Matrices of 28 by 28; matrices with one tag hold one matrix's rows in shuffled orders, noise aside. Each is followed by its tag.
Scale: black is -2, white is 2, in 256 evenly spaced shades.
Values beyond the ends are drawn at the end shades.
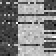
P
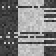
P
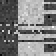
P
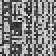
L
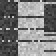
P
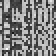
L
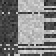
P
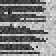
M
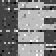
P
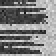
M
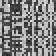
L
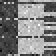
P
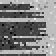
M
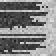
M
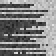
M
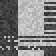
P
